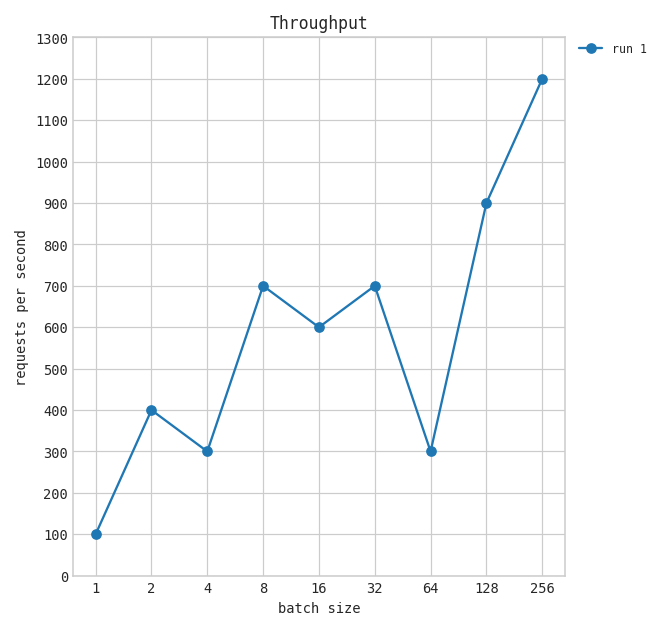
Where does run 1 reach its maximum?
256
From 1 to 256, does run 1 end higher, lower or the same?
higher
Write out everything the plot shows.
Title: Throughput
x-axis: batch size, ticks 1 2 4 8 16 32 64 128 256
y-axis: requests per second, ticks 0 100 200 300 400 500 600 700 800 900 1000 1100 1200 1300
Legend: run 1
Values:
run 1: 100 400 300 700 600 700 300 900 1200
